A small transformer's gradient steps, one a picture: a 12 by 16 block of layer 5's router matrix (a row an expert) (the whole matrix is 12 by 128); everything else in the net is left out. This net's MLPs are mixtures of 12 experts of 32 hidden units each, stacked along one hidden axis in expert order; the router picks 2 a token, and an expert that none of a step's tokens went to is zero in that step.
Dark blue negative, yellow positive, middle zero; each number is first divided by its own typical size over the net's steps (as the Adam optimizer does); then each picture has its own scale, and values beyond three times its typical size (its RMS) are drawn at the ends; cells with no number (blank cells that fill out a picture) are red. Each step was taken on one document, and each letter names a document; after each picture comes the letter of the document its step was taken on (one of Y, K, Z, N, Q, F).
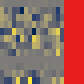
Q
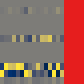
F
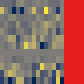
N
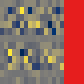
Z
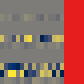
F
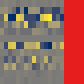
Z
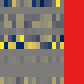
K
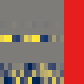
F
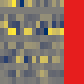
Z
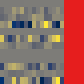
N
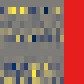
Q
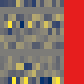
Q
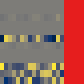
F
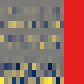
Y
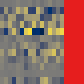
Z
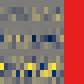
Q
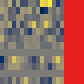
N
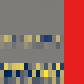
F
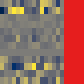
N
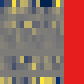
Q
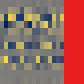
Z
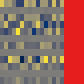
Z
